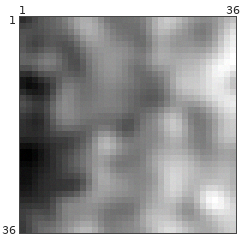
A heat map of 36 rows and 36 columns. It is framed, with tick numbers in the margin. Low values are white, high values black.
Average level on the scale: 50%. Grain: blotchy. Slope: up to the left.
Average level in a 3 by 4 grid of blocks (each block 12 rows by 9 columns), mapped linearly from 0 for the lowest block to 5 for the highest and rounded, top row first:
4220 | 5321 | 5210
